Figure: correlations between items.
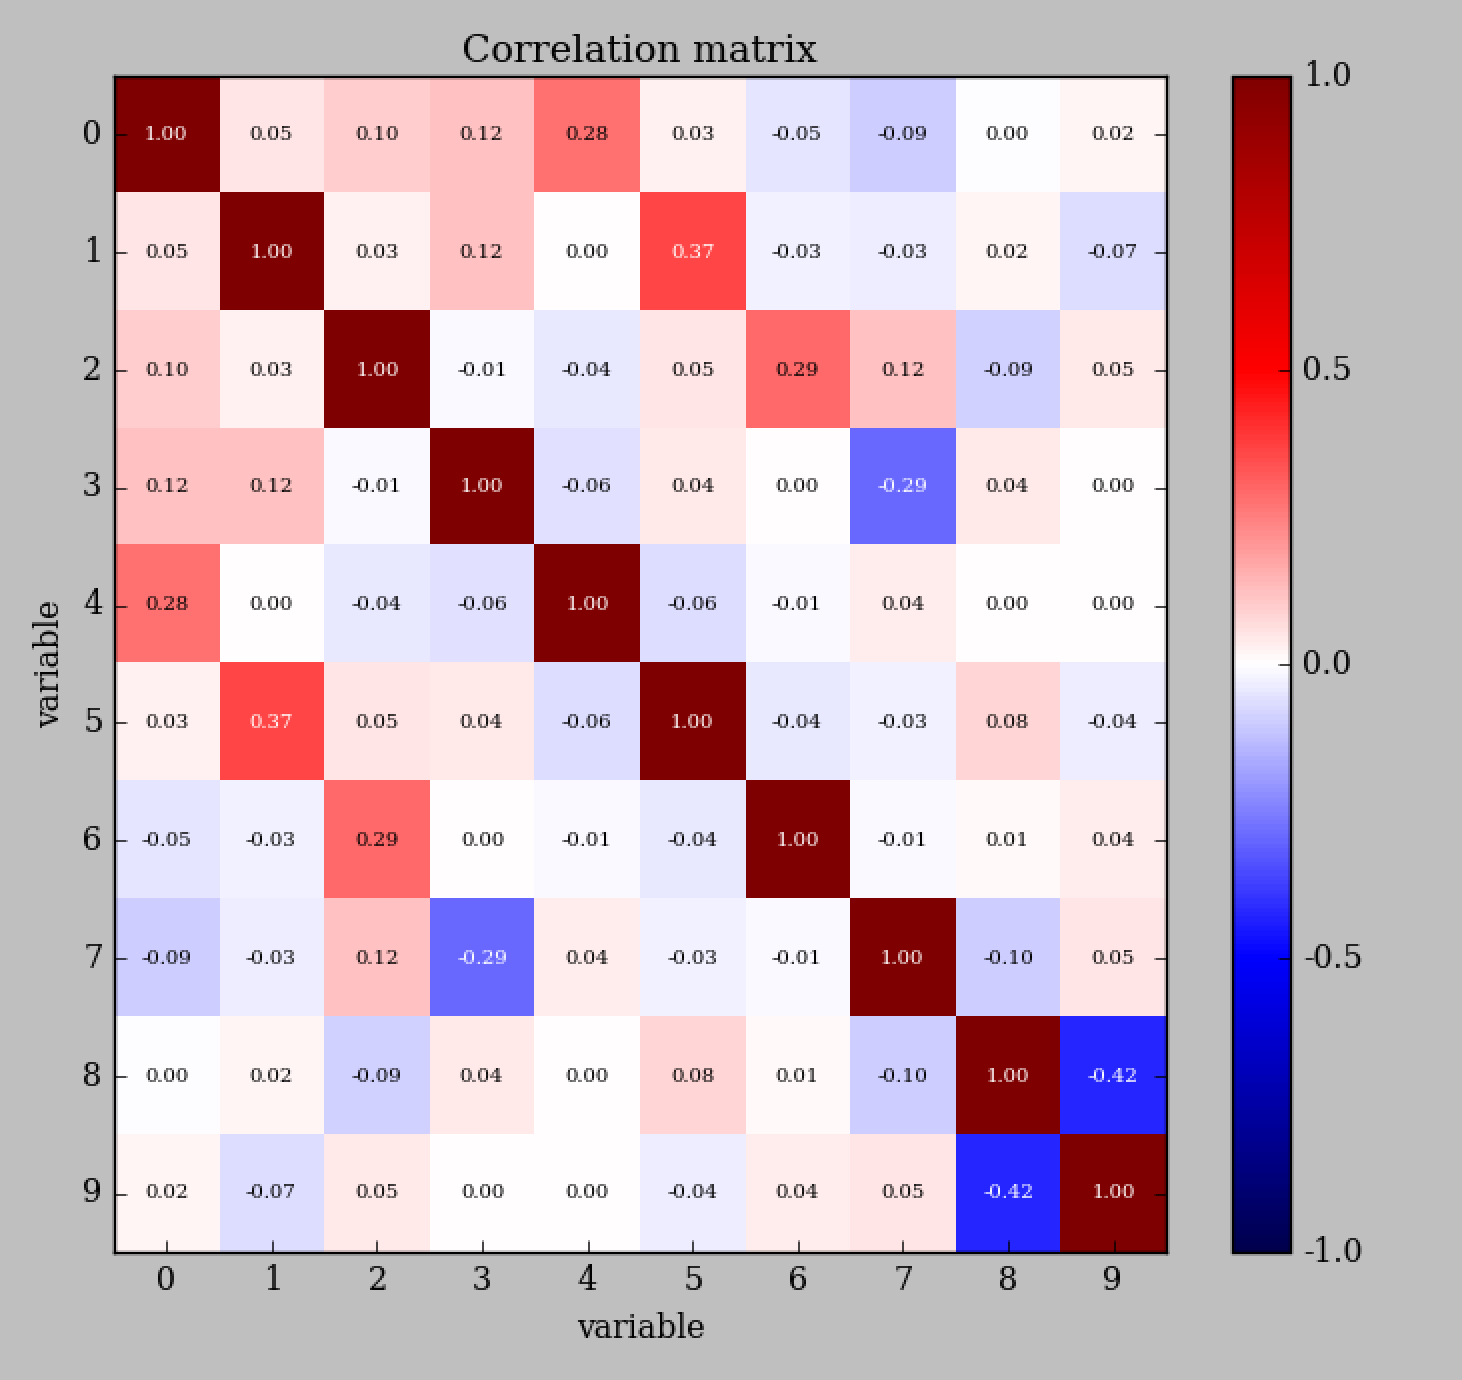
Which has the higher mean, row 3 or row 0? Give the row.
0
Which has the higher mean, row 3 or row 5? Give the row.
5
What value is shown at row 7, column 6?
-0.01
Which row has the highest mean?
2
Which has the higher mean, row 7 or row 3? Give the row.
3
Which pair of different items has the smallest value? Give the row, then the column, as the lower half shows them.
9, 8
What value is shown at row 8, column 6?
0.01
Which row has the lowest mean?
8
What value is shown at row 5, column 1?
0.37
